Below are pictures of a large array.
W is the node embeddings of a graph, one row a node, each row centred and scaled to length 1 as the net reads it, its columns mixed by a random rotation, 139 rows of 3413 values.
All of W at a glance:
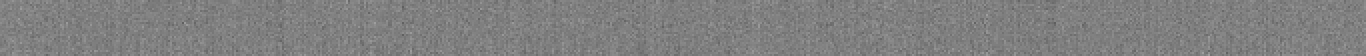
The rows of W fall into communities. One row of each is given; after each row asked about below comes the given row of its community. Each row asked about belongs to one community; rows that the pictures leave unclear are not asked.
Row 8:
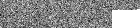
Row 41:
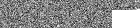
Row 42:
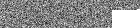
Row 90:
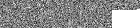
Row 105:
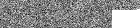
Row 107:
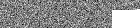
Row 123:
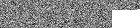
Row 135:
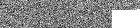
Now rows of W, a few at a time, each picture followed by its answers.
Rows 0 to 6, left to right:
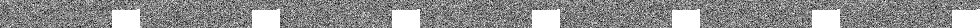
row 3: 107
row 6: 105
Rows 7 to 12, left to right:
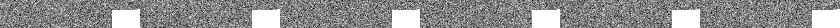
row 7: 42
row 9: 105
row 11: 41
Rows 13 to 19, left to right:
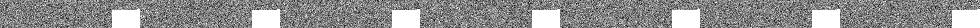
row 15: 107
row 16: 107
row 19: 105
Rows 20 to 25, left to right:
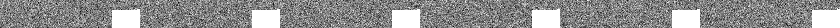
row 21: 135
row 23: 105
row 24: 8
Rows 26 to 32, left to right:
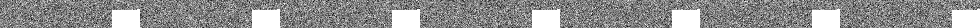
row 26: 41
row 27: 8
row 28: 107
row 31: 41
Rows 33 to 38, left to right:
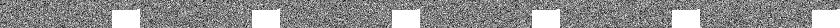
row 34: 90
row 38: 8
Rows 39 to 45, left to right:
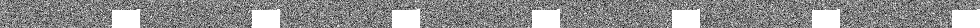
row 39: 42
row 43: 90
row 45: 135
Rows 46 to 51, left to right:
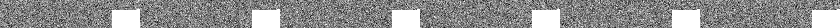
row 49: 8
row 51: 135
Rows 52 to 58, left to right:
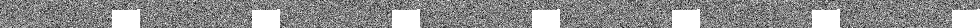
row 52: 135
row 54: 107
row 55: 8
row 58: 8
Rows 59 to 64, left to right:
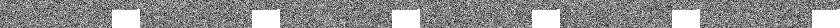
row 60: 8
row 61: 42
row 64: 42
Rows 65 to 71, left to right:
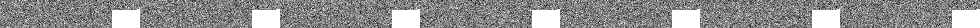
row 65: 42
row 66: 105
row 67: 135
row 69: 42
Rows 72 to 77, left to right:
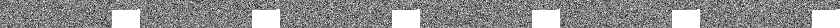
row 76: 8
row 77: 41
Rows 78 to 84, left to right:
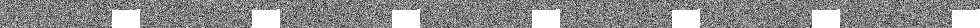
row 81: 105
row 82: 90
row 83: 42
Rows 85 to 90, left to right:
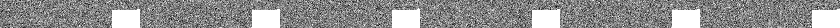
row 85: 8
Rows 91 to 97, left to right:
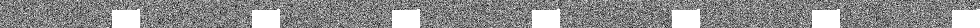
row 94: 107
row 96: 123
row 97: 105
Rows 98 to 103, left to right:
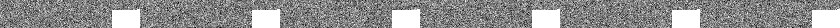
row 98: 42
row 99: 135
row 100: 107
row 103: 90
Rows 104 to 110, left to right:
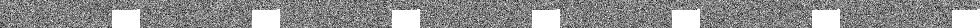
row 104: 105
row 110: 105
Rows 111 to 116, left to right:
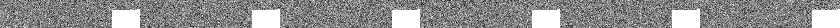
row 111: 135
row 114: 90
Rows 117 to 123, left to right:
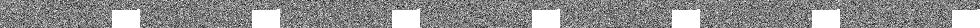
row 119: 90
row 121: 135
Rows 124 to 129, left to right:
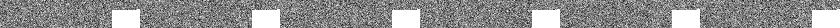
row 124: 90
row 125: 107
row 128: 41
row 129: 107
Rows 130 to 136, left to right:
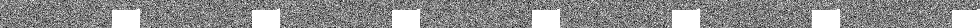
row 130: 105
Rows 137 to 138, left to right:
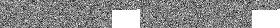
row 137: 107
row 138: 90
